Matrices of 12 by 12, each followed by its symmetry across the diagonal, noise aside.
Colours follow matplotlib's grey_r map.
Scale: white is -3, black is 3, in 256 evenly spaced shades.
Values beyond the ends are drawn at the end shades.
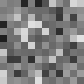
symmetric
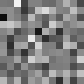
antisymmetric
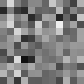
antisymmetric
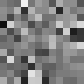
antisymmetric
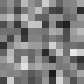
antisymmetric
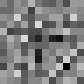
symmetric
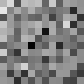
symmetric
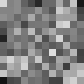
symmetric
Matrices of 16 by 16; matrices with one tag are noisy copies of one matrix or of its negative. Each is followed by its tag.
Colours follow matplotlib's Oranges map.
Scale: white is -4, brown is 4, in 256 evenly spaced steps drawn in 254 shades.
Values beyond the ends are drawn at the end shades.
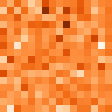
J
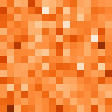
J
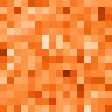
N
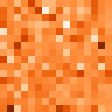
J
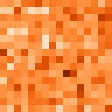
N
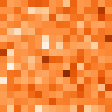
N
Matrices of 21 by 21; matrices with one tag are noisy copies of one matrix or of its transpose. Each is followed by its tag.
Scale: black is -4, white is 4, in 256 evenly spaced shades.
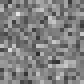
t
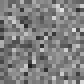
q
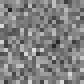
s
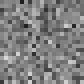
q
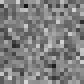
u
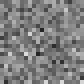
s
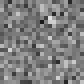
t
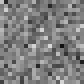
u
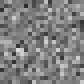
t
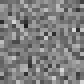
q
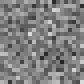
s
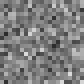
s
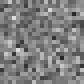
t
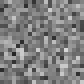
t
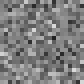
s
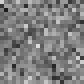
u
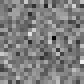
s
